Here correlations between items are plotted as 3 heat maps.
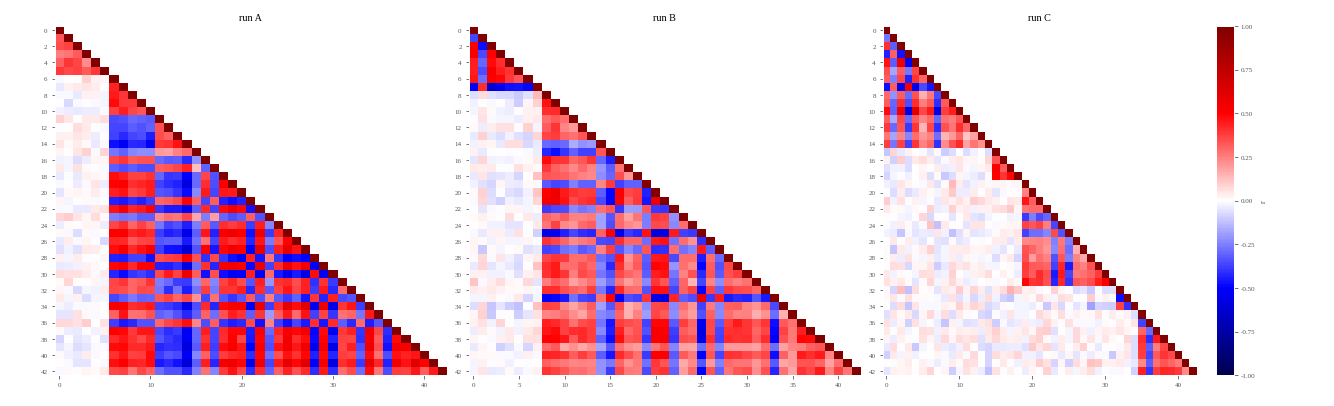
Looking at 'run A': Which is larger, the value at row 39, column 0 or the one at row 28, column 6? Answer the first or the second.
the first
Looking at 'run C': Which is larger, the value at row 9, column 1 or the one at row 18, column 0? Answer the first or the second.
the second
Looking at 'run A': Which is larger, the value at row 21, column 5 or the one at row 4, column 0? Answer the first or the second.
the second
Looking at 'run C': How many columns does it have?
43
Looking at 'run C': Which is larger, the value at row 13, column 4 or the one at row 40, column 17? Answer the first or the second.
the first
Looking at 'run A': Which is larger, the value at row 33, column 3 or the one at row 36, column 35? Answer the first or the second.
the first
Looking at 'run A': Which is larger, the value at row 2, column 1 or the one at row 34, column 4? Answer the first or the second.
the first
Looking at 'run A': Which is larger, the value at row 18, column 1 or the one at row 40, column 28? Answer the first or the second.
the first
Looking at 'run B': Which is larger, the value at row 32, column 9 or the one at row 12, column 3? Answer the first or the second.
the first
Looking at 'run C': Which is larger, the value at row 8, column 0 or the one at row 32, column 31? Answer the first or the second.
the first
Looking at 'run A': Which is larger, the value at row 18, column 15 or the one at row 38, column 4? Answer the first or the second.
the second
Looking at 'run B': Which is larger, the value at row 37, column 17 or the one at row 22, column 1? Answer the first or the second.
the first
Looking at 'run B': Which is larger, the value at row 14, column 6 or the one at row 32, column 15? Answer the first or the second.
the first
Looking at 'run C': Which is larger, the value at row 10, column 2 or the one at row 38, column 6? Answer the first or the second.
the first
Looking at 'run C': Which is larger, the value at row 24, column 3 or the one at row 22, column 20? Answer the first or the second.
the second
